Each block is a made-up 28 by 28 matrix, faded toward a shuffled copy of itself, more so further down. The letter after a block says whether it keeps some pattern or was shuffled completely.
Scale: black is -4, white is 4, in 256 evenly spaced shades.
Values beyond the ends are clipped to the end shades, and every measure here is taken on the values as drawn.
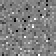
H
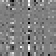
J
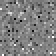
H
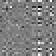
J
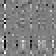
J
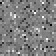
H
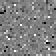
H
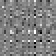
J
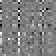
J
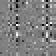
J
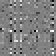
J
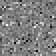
H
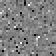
H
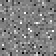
H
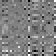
J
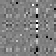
J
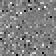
H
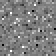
H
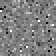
H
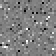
H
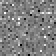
H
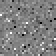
H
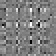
J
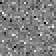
H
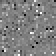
H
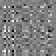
J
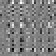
J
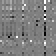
J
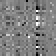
J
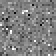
H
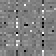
J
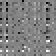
J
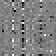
J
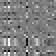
J
